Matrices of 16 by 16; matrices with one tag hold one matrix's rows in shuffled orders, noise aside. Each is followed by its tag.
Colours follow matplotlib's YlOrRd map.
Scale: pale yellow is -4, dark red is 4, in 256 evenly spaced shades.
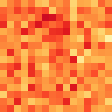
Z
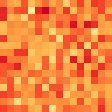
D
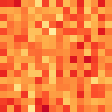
D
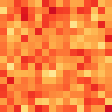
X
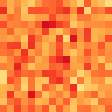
Z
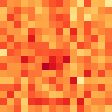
Z
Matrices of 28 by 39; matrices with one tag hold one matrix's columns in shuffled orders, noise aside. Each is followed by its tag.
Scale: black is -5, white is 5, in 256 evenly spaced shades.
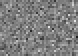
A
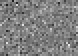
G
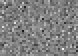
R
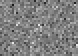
G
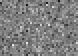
G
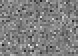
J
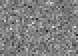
R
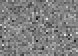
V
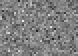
A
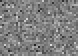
J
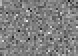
A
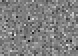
V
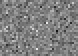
R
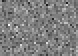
G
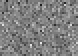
G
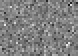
G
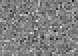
A
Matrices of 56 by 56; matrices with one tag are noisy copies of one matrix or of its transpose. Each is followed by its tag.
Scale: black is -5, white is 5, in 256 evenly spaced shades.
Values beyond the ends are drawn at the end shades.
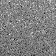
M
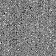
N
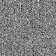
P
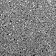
M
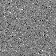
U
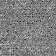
N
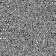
P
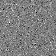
U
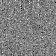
P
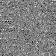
P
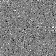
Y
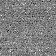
N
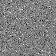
U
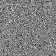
U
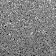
M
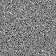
U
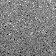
M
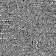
P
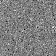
Y
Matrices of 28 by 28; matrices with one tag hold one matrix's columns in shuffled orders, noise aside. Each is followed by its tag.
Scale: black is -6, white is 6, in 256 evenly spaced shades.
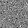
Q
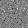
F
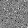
F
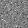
Q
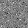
Q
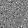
Q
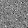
Q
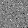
Q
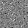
Q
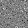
F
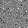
F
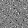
F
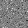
F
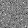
Q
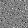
F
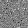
F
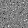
Q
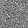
Q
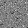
Q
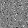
Q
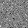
Q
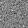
Q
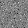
Q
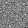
Q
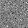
Q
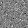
Q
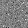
Q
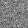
Q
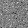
Q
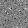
F
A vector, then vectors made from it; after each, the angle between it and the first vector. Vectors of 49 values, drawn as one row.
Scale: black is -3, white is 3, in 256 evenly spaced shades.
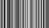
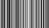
nearly parallel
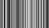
nearly parallel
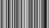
orthogonal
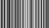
nearly parallel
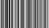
orthogonal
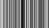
orthogonal
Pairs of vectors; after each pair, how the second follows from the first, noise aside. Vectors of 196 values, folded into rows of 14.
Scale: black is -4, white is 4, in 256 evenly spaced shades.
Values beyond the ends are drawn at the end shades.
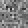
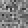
copied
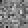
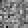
copied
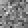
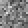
copied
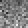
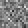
shuffled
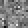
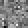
copied
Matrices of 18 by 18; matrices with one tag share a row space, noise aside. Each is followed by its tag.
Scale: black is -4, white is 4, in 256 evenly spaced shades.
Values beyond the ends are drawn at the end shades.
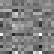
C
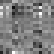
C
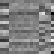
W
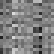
C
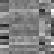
W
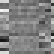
W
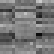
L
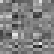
C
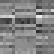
L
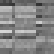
L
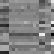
W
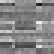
L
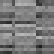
L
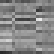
L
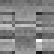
L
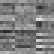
L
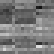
L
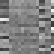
W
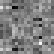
C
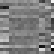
W
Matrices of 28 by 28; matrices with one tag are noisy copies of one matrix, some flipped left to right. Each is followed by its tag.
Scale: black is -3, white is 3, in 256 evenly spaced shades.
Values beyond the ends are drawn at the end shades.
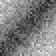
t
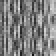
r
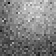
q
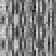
r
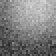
q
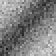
t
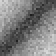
t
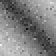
t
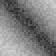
t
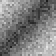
t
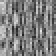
r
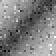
t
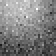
q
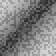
t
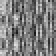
r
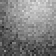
q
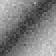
t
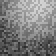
q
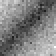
t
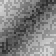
t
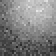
q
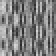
r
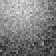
q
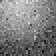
q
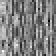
r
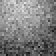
q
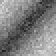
t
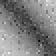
t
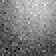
q
